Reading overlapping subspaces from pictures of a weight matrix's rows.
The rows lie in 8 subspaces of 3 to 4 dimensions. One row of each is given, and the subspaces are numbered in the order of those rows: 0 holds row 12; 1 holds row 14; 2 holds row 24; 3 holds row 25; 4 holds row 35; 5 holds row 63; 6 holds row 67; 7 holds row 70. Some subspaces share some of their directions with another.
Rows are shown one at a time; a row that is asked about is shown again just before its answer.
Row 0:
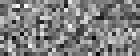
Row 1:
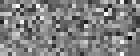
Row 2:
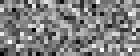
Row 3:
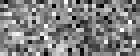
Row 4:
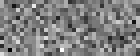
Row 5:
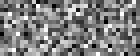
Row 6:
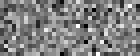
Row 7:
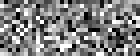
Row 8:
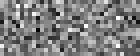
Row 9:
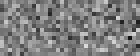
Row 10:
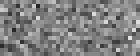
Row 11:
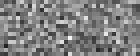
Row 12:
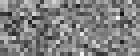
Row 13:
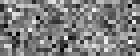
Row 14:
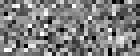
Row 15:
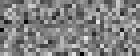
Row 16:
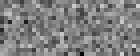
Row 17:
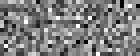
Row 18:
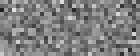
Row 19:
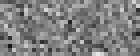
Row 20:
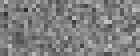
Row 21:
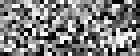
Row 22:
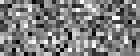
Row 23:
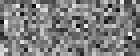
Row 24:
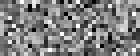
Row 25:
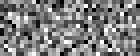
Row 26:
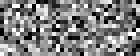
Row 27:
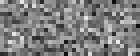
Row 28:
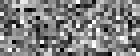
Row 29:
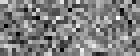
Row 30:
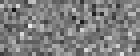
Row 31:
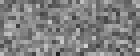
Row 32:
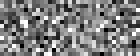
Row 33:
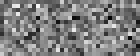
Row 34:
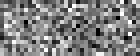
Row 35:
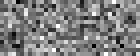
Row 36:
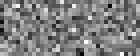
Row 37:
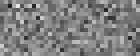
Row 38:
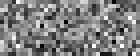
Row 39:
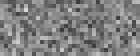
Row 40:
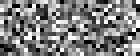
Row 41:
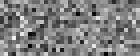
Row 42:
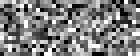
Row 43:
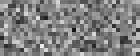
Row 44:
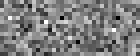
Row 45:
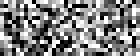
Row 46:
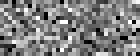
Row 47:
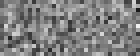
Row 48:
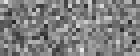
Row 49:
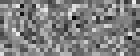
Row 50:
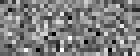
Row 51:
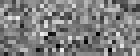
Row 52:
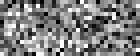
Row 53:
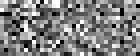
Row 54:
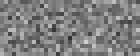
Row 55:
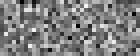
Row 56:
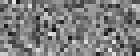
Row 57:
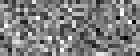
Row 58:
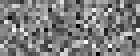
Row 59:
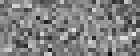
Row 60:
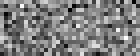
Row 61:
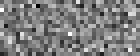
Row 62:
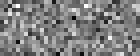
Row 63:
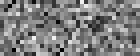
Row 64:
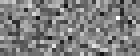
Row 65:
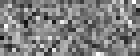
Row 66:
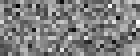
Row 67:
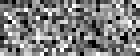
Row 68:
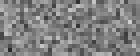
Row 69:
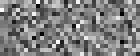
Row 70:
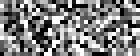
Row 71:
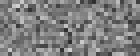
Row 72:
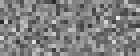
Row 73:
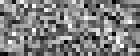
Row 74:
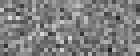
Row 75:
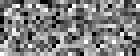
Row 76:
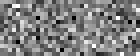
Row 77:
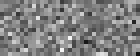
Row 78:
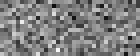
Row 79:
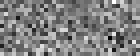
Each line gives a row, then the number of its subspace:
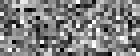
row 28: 2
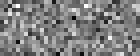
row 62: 5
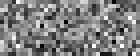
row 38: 4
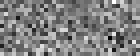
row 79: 4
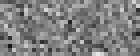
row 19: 7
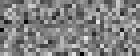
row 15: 6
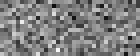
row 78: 0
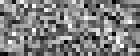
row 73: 4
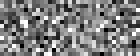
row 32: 7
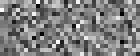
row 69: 0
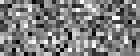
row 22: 5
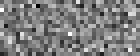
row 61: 5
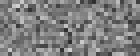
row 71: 2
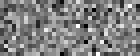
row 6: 3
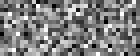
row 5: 3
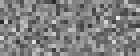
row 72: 7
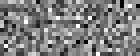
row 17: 3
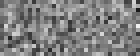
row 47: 7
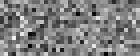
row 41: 4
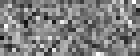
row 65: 7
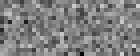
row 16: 6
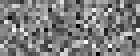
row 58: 3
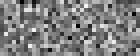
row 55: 2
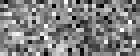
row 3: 0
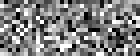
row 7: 1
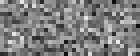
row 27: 4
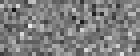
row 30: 5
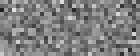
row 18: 5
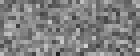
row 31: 5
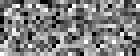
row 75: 6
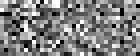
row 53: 0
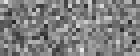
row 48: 0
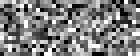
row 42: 7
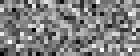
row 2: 5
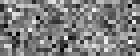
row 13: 7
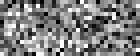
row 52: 5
